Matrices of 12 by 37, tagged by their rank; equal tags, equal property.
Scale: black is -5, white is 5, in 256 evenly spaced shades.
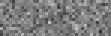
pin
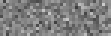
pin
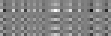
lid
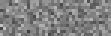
pin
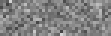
pin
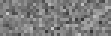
pin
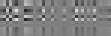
lid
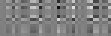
lid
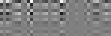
lid
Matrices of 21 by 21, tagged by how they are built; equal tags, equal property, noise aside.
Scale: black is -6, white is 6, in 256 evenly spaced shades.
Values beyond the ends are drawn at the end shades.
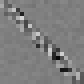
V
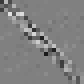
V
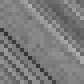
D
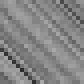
D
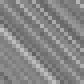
D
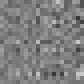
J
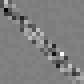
V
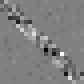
V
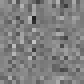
J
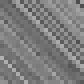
D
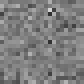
J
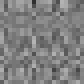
J
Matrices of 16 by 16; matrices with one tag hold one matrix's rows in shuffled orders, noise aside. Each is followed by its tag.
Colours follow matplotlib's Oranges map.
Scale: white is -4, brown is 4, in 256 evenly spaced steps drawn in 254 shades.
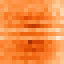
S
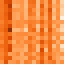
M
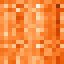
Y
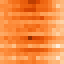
S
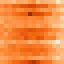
S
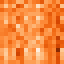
Y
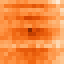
S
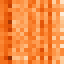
M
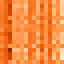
M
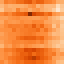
S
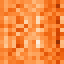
Y
